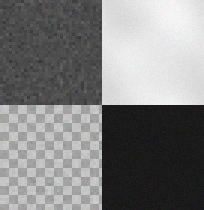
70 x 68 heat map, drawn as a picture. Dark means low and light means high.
The table splits into 2 rows of 2 panels. Panel 1,1: low, fine-grained, faint in contrast. Panel 1,2: very high, smooth, faint in contrast. Panel 2,1: high, checkered. Panel 2,2: very low, flat.
